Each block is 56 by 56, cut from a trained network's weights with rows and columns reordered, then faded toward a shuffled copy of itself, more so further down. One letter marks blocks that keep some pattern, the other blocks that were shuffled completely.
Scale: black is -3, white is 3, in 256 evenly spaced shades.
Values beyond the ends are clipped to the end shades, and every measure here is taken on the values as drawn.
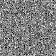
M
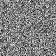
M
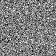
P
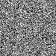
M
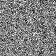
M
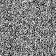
M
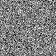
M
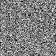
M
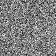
P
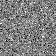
P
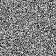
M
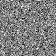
P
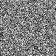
P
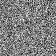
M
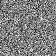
P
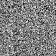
M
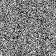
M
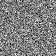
P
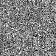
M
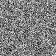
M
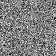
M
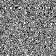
M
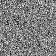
P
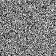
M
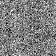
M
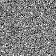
M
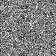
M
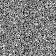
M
